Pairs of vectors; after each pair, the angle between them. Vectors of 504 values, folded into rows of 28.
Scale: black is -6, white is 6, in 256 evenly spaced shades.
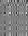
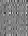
nearly parallel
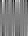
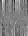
nearly parallel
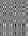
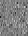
partly opposed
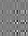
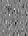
partly aligned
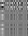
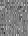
partly opposed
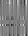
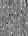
partly opposed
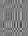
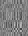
nearly opposite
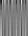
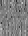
partly aligned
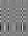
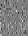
partly opposed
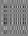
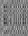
nearly parallel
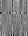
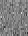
partly aligned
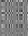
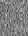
partly opposed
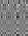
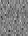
partly aligned
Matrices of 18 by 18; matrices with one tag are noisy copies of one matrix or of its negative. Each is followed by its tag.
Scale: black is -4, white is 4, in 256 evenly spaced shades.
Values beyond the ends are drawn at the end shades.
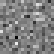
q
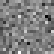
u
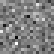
q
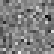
u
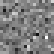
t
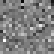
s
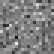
q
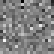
s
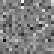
s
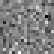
u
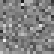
s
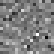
t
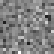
u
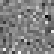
u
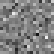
t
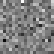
s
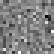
u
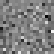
u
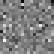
s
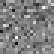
q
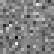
q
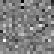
s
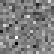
q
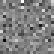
s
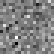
q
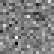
q
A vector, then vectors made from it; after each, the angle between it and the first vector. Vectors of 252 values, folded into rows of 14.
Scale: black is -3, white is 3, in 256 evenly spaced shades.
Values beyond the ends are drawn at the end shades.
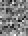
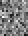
orthogonal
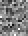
nearly parallel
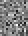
orthogonal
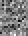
nearly parallel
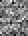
nearly opposite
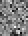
partly opposed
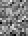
nearly opposite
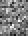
nearly opposite
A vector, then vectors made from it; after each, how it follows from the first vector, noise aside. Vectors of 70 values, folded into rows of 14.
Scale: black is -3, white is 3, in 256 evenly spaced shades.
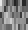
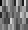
sign-scrambled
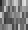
negated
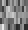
wrapped around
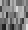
reversed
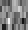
wrapped around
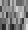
reversed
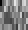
negated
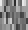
sign-scrambled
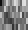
negated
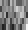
reversed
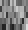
reversed
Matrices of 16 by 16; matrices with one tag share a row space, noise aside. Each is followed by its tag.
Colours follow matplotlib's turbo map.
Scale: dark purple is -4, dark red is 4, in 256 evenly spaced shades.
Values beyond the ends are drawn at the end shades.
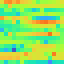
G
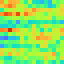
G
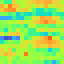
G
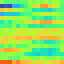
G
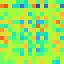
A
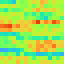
G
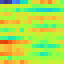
G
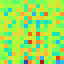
A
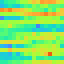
G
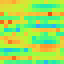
G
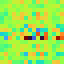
A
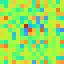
A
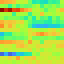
G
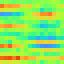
G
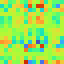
A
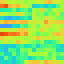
G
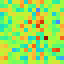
A
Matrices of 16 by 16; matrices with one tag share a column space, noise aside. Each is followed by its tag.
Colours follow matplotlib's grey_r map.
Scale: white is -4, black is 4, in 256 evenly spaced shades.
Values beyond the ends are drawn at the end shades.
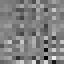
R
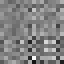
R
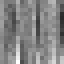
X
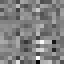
R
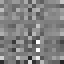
R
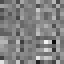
R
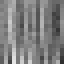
X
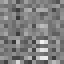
R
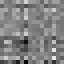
R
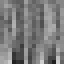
X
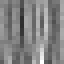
X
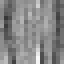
X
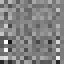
R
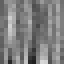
X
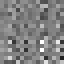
R
